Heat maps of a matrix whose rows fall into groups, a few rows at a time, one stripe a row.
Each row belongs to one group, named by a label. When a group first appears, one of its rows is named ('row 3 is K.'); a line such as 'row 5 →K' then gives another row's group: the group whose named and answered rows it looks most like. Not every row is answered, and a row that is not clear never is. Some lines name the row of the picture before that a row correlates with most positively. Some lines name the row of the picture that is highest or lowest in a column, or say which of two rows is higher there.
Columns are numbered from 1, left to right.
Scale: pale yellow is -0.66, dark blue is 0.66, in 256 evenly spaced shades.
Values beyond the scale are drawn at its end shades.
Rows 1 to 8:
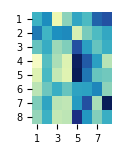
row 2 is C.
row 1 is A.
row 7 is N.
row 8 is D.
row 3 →D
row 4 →D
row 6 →D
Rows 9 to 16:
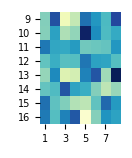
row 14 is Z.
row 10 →D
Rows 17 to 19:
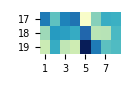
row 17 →C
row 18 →Z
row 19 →D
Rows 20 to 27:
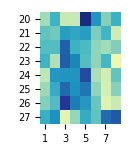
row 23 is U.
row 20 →D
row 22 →Z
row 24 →Z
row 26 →Z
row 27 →A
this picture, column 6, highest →20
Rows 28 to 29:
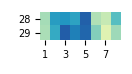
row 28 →Z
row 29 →Z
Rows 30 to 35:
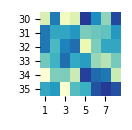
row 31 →C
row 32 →C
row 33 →Z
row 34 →D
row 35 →A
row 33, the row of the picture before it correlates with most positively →29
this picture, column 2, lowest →34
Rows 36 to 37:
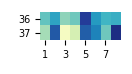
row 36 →D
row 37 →N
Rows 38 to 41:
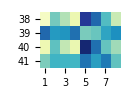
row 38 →D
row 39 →C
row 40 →D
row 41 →D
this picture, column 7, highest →41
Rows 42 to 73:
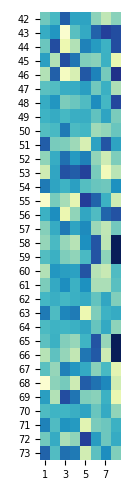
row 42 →Z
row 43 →A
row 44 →N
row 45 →U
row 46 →N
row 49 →U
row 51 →A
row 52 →Z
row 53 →Z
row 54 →C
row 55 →D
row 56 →A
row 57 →Z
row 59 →N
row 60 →Z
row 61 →Z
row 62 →U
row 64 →U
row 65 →N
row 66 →N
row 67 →U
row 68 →D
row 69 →U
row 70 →U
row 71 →C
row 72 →D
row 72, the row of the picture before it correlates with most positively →40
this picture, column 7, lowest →53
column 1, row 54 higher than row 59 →Yes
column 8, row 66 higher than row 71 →Yes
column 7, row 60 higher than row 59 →No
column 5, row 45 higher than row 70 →No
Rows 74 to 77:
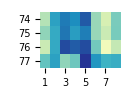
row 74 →Z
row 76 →Z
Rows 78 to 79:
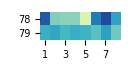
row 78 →A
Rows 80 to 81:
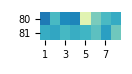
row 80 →C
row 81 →U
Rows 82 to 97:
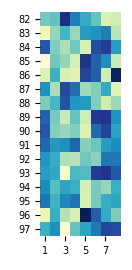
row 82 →Z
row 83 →D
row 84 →A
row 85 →D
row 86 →N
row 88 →Z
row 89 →A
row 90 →A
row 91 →C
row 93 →A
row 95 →C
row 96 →D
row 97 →A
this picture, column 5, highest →96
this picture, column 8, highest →86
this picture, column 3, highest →82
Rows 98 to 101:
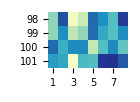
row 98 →N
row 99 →N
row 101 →A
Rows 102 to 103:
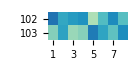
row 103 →N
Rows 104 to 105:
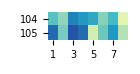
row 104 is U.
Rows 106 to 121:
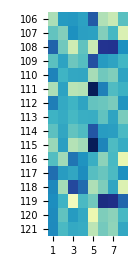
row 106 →Z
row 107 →U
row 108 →A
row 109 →D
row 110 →C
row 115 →D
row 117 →C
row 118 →U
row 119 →A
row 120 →C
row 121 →C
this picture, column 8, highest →119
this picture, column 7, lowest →106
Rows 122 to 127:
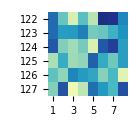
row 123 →C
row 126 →U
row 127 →N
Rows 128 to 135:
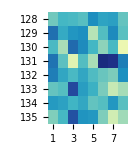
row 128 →D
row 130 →U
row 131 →A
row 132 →C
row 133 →Z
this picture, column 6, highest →131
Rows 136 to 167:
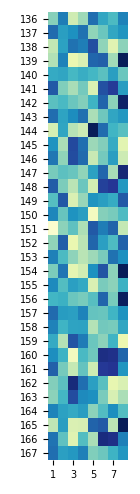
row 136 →N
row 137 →C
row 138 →Z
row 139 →N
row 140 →U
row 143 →C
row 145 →U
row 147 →N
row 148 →A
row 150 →C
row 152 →N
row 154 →N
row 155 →C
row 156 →N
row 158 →C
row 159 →U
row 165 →N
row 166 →A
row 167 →C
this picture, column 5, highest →144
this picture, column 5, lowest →150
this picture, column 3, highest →162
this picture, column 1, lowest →151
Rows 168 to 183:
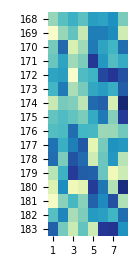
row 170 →N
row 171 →D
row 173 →N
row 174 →N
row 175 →N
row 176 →Z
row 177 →C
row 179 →Z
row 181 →D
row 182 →N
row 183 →A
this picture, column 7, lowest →179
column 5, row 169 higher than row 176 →Yes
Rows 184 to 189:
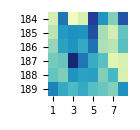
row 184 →N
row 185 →Z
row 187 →Z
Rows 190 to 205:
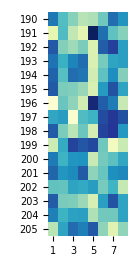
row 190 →A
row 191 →D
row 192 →A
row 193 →C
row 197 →A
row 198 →A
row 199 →Z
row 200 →C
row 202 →U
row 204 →C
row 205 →Z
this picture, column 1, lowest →196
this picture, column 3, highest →199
